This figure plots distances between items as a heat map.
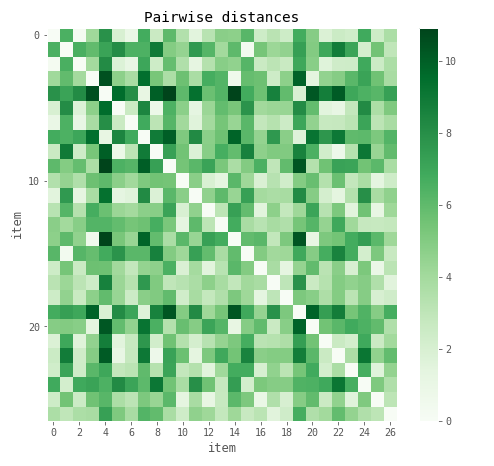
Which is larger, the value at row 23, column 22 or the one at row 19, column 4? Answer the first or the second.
the first
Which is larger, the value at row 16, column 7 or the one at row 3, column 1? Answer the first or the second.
the second
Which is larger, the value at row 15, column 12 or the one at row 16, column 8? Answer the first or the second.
the first
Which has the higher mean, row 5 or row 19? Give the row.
19
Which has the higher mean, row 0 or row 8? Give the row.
8
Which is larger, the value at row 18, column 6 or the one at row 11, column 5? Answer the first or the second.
the first
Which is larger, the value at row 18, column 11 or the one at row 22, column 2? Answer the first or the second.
the first
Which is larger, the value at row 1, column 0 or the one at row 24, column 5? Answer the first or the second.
the second
